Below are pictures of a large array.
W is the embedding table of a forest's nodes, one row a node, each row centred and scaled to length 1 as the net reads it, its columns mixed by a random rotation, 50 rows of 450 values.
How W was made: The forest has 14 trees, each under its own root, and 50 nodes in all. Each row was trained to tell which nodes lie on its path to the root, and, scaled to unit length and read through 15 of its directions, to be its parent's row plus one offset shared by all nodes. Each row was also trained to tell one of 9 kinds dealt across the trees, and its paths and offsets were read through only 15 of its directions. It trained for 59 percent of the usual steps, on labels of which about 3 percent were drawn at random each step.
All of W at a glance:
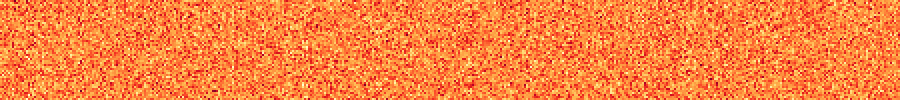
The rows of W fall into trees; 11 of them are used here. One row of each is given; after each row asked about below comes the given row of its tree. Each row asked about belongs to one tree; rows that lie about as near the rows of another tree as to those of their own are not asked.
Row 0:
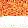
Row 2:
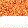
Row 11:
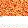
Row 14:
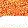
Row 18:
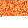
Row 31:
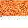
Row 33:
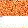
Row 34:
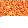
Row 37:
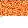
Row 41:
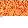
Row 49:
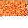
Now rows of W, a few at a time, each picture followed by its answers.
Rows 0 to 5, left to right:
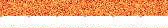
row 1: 31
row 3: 41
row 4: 0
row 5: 33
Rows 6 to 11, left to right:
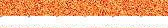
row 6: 37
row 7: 18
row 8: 37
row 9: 0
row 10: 37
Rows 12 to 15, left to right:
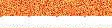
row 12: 34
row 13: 34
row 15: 0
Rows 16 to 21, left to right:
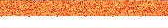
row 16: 37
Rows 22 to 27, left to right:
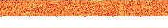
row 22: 41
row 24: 31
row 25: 14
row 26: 34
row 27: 31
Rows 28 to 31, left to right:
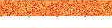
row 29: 14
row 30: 34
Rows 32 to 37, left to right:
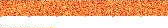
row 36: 0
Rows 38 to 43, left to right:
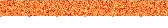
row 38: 31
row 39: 33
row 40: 0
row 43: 18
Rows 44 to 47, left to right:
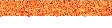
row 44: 11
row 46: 11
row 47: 14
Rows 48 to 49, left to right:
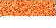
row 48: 33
